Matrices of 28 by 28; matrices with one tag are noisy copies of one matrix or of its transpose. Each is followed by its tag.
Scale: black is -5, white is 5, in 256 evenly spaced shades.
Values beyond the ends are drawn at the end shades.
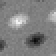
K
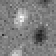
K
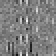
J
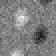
K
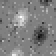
K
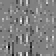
J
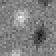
K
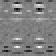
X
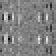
X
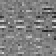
J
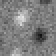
K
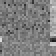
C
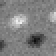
K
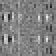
X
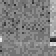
C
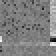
C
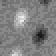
K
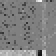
C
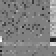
C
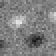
K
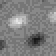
K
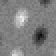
K
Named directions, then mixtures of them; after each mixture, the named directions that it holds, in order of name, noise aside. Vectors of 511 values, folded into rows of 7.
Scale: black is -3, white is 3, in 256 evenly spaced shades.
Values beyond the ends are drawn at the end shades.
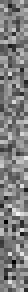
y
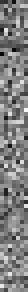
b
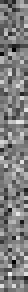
b, y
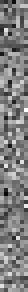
b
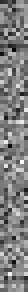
b, y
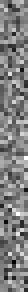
y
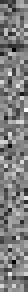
b, y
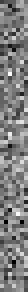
b, y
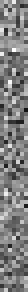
b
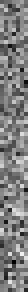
y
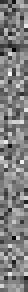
b, y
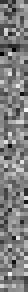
b, y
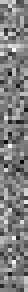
b, y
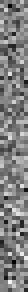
y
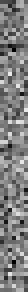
b, y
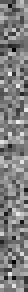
b, y
